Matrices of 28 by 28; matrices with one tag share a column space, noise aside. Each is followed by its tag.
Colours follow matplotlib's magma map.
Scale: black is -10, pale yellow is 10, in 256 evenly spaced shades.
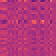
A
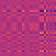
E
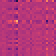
A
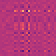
E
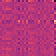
A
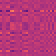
E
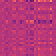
A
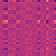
A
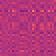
E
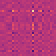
E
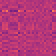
E
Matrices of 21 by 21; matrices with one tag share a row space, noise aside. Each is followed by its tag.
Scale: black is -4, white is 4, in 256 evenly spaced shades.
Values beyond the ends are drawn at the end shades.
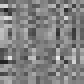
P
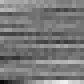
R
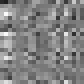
P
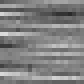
R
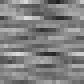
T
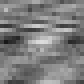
T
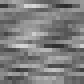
T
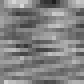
T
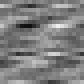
T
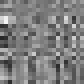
P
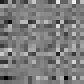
P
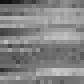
R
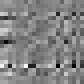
P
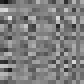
P
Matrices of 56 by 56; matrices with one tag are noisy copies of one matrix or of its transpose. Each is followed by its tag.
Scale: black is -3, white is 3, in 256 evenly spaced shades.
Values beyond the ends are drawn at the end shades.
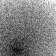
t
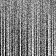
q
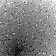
t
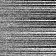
q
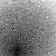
t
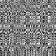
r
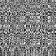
r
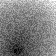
t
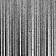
q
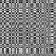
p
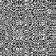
r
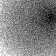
t
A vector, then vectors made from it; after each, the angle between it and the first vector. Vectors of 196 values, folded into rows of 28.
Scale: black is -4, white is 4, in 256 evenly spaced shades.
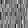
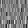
orthogonal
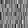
nearly parallel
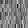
nearly parallel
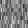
partly aligned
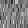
partly aligned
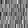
nearly parallel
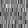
partly aligned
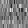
orthogonal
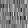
orthogonal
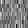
nearly opposite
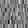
partly opposed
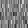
partly aligned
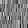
partly opposed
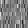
nearly opposite
